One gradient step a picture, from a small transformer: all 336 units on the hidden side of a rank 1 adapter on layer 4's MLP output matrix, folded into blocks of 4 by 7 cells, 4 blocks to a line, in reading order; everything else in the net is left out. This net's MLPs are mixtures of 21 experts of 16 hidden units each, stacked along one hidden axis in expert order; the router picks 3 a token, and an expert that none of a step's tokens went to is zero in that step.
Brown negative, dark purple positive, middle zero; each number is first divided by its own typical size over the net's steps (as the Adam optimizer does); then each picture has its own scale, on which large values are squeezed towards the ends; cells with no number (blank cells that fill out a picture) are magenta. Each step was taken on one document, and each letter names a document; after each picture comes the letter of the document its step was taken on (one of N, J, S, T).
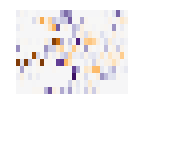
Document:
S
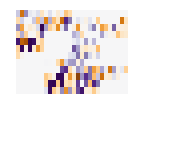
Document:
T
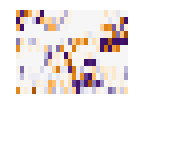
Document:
T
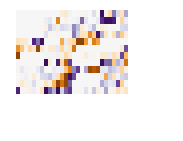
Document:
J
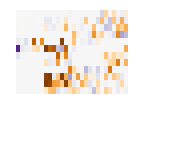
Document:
J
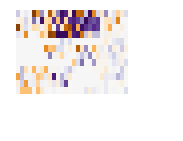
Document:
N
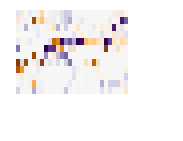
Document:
S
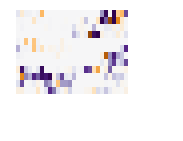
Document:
J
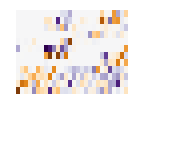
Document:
J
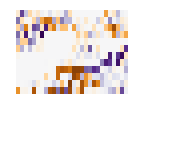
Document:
T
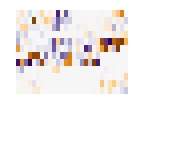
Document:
S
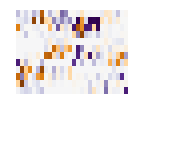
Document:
N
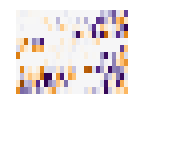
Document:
J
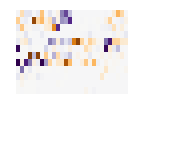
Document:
S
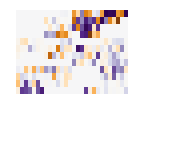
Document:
N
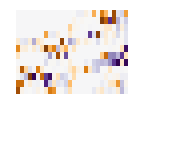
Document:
J
